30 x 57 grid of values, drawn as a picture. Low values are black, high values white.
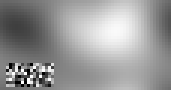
An odd patch, rougher than its surroundings, sits in the bottom left. There are no regular stripes. Values change most from cell to cell in the bottom left.
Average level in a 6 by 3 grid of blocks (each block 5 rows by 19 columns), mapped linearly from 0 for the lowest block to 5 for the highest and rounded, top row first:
1 4 3 / 0 5 4 / 0 5 4 / 1 4 4 / 2 3 3 / 1 3 3
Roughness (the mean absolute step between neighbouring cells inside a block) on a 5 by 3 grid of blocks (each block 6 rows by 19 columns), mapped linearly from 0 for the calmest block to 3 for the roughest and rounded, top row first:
000 / 000 / 000 / 200 / 300
